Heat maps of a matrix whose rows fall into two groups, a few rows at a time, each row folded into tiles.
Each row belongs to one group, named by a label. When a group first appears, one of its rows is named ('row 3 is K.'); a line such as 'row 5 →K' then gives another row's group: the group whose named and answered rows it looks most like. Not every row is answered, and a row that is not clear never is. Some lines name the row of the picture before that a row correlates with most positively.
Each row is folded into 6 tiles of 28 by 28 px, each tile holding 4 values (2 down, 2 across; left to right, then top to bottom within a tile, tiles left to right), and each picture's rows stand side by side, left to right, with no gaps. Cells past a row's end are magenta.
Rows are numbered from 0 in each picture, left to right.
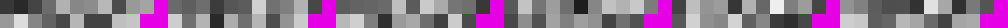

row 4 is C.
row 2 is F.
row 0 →F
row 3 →C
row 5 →F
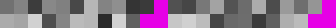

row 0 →F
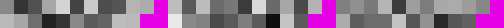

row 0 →F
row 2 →C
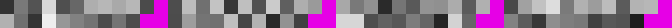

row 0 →C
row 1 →C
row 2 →F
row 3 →C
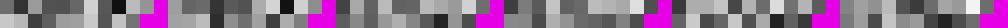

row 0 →F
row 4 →C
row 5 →C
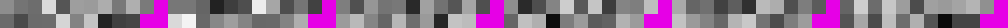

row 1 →F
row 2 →F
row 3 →F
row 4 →F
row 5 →C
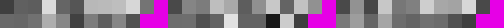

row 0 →C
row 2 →C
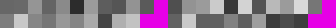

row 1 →C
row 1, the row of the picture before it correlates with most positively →2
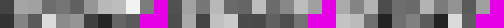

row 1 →C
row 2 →F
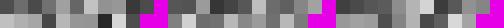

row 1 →F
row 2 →F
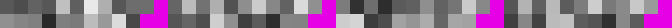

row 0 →F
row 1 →C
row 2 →F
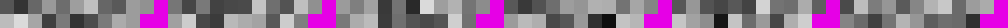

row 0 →F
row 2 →F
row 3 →F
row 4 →F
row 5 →C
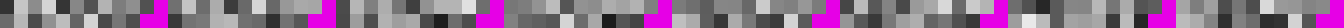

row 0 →C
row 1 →C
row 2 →C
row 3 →C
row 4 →F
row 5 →C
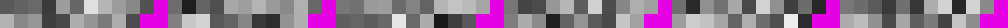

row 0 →F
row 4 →F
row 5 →F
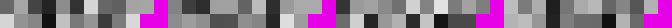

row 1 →F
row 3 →F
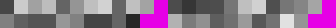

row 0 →C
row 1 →F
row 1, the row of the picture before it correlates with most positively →1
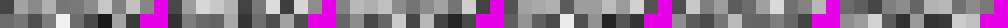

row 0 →C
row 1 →C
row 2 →C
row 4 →C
